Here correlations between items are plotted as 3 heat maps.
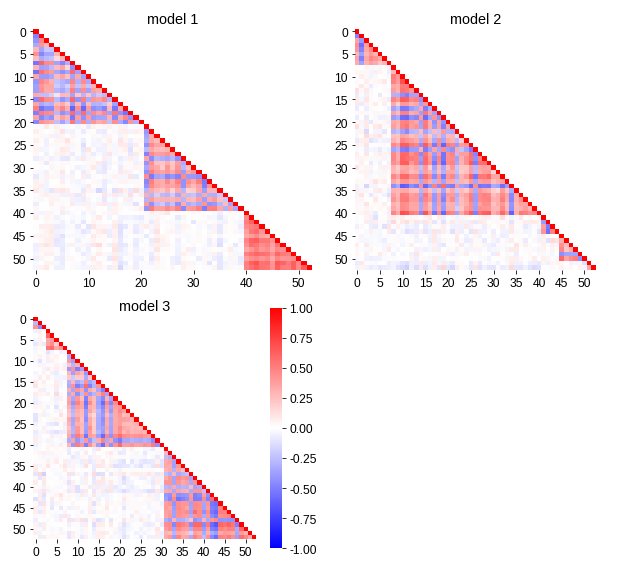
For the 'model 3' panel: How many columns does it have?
53
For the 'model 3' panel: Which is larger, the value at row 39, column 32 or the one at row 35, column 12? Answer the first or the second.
the first
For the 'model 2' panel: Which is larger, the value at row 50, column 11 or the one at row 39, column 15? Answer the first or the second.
the second
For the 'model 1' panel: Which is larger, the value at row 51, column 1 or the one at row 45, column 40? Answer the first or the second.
the second
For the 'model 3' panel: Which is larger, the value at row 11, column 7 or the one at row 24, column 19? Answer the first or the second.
the second
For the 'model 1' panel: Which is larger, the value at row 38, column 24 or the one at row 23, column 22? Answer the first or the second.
the second
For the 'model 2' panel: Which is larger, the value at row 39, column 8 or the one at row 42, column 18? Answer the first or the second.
the first
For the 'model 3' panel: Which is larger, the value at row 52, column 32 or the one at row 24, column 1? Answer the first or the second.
the first
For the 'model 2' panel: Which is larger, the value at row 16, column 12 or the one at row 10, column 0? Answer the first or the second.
the first
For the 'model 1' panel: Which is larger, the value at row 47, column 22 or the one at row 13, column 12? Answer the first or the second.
the second
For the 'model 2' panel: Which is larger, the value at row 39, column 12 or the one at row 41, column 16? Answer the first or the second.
the first
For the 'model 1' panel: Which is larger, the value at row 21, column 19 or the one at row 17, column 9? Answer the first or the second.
the first
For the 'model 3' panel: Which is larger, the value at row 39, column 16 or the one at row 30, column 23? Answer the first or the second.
the second
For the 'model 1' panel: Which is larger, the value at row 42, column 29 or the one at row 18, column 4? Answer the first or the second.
the first
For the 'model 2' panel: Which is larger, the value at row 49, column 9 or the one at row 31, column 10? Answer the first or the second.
the second
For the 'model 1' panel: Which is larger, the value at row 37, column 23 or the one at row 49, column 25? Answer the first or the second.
the first
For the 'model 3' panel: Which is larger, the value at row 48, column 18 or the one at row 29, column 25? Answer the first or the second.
the first
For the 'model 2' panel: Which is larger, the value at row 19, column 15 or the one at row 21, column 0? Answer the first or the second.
the second
